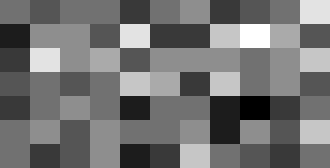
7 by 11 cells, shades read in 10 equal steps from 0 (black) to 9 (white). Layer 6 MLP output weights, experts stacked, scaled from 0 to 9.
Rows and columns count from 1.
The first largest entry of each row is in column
11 9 2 5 3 11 7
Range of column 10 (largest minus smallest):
4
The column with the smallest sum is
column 1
